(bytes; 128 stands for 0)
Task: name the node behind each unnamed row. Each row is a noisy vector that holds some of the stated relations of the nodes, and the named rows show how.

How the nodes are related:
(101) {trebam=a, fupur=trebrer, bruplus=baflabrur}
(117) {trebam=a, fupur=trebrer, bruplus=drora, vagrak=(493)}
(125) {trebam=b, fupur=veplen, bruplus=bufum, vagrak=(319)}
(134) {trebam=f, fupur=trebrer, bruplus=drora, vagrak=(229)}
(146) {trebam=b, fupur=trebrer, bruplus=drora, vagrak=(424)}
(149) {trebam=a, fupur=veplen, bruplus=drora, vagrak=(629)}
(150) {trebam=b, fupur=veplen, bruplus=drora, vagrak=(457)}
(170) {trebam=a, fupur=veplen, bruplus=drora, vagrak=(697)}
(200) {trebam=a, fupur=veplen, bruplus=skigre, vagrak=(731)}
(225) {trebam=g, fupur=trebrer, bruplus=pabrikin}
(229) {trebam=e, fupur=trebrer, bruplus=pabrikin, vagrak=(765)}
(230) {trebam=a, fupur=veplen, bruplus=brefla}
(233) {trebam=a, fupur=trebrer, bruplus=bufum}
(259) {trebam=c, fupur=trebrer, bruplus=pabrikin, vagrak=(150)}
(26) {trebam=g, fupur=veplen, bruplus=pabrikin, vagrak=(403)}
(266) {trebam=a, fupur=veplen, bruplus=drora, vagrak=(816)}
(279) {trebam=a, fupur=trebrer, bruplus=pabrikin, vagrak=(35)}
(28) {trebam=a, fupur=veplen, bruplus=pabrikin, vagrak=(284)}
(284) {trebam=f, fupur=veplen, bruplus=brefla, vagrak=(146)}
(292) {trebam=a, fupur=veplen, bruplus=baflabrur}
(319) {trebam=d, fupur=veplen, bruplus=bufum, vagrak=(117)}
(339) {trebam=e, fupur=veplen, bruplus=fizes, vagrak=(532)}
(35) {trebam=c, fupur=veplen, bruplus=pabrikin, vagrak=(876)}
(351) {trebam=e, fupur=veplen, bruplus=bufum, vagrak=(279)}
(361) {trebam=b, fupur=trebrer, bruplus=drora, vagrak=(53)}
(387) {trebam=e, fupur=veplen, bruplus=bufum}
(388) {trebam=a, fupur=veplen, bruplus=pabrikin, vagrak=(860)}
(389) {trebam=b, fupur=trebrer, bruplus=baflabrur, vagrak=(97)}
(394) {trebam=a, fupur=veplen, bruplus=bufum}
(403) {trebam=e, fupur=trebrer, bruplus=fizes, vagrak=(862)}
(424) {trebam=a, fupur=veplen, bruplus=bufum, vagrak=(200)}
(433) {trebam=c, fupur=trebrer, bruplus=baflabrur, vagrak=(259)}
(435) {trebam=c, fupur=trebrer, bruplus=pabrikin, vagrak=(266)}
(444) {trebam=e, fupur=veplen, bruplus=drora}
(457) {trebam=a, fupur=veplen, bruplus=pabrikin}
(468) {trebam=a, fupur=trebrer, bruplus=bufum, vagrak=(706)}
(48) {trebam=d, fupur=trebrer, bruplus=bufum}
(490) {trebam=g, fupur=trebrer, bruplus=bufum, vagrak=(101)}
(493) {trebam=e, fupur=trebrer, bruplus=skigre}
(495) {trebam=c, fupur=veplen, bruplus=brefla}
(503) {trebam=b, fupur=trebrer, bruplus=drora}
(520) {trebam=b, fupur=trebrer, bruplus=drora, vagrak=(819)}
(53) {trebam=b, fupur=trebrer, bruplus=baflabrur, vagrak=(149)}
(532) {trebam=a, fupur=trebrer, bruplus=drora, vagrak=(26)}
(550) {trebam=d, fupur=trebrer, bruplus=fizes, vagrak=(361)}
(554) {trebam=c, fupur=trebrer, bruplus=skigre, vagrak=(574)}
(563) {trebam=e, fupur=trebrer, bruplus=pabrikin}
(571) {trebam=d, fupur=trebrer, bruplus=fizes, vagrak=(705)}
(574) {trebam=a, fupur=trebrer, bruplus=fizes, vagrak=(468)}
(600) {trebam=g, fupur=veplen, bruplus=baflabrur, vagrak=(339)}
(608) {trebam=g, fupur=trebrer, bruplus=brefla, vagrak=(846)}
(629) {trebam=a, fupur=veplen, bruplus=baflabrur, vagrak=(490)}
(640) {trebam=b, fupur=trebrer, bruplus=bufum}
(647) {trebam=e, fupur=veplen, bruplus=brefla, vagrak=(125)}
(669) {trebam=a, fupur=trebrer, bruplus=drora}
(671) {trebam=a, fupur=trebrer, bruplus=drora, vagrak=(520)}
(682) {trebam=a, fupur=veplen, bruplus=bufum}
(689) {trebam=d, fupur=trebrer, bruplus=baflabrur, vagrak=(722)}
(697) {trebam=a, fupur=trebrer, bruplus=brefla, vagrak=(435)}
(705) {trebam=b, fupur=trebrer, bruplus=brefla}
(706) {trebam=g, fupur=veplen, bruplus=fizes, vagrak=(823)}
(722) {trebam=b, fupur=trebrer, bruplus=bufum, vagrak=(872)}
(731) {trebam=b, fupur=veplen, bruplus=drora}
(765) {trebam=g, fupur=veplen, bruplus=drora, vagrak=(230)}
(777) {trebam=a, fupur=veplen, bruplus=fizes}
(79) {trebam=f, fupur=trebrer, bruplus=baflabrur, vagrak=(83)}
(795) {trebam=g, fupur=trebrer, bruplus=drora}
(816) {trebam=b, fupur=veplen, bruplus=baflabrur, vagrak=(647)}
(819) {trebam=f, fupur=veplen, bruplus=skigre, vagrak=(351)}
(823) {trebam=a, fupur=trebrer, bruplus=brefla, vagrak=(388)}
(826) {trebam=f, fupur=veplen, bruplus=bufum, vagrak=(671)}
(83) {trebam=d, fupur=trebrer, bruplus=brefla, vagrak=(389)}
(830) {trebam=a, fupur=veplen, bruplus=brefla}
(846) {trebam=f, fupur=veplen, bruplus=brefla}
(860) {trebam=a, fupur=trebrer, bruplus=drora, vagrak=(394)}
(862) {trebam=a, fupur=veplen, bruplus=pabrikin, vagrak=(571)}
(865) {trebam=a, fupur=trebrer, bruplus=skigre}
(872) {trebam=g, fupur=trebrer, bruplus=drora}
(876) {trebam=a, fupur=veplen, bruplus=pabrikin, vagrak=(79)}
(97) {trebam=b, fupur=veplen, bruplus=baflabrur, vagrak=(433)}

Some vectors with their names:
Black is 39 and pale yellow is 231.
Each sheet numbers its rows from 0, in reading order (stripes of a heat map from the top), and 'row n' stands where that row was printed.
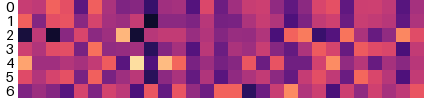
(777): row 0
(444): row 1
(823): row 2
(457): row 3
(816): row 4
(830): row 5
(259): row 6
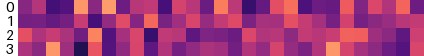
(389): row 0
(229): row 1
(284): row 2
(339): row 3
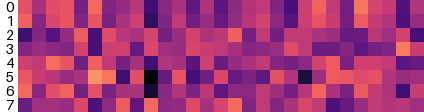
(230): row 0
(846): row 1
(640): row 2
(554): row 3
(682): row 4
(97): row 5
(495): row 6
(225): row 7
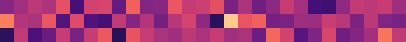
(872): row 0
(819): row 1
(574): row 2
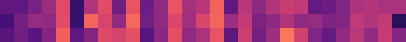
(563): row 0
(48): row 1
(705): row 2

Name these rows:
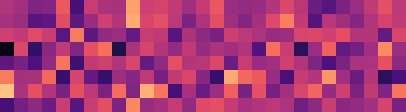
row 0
(117)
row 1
(697)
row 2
(28)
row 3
(468)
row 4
(503)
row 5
(351)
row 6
(266)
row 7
(550)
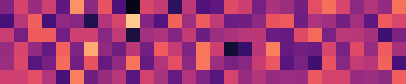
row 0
(388)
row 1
(532)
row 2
(387)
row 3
(433)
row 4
(79)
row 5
(149)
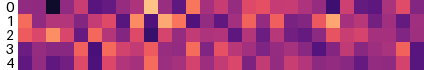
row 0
(520)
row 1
(125)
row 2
(600)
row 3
(689)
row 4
(722)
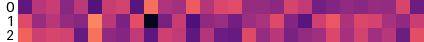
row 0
(490)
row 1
(150)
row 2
(170)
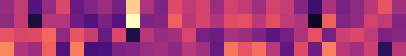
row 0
(671)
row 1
(279)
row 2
(292)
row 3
(35)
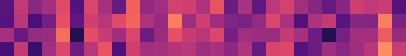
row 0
(233)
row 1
(53)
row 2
(493)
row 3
(860)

